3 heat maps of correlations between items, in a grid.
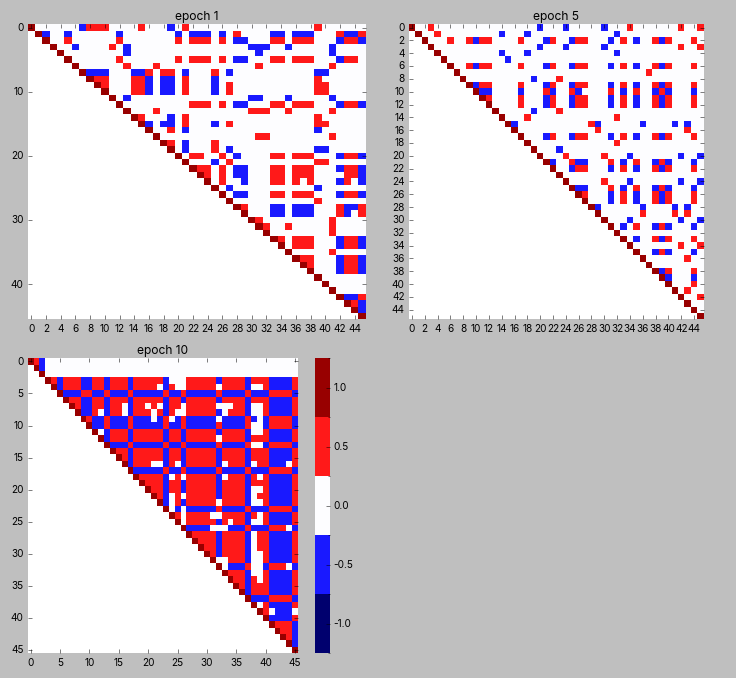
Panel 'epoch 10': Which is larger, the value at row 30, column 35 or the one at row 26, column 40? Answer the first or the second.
the first
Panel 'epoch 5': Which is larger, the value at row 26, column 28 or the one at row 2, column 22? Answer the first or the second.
the second
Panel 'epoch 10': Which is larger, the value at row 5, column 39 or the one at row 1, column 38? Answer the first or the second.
the second
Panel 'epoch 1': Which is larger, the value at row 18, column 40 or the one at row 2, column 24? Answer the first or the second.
the second
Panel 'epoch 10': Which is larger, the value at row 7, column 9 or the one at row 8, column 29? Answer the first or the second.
the second
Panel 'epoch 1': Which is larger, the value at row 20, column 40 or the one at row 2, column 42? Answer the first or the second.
the first
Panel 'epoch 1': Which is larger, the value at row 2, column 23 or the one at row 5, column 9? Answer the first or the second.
the first
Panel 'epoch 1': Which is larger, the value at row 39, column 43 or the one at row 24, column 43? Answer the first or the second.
the second
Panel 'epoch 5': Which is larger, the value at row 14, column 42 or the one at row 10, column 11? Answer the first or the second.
the first
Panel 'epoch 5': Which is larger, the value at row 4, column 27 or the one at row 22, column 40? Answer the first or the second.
the second
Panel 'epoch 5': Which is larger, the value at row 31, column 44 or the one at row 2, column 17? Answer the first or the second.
the second
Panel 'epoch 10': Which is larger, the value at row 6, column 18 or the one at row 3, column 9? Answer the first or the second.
the first
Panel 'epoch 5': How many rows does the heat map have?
46
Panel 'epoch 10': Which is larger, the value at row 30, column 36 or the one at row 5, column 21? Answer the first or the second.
the first
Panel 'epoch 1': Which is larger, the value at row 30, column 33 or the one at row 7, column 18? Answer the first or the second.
the second
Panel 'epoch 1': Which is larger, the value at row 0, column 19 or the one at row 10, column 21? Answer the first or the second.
the second
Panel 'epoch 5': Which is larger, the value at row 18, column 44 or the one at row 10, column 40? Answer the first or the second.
the first
